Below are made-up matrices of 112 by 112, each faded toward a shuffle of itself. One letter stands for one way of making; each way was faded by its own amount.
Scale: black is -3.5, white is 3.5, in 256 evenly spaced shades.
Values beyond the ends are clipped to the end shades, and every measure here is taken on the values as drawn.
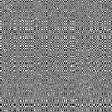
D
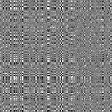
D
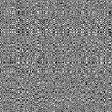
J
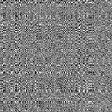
J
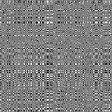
D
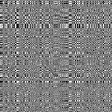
D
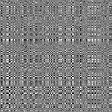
D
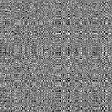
J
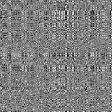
J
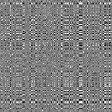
D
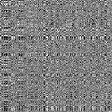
J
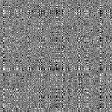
J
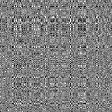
J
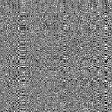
J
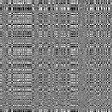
D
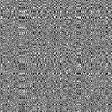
J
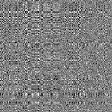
J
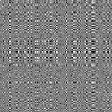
D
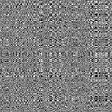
J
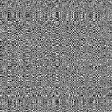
J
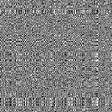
J
